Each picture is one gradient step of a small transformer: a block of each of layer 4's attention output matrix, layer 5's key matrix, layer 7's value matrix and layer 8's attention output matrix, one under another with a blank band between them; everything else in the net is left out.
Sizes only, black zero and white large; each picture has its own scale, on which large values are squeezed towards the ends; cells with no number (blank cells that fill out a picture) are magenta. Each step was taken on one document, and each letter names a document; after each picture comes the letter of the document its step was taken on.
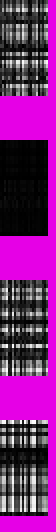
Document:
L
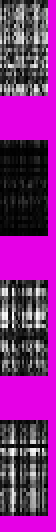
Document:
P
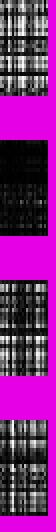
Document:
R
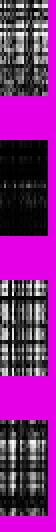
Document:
P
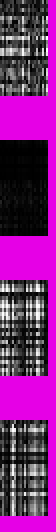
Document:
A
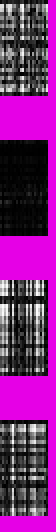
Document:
A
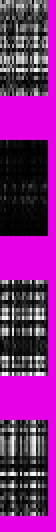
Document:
P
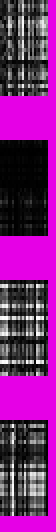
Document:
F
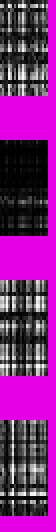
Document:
R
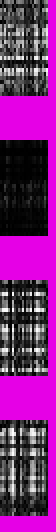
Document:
P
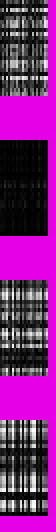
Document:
L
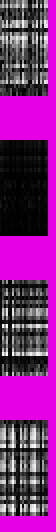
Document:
L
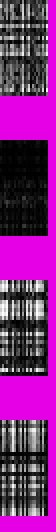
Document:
A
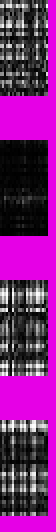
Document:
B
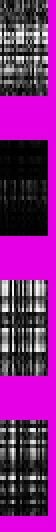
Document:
P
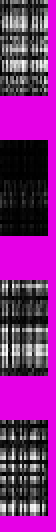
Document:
L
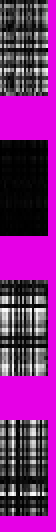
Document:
P
